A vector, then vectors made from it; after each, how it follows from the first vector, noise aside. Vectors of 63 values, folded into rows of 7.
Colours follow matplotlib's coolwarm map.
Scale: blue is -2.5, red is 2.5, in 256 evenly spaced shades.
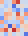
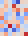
negated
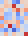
negated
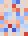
negated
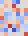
negated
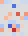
partly zeroed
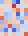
negated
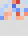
partly zeroed
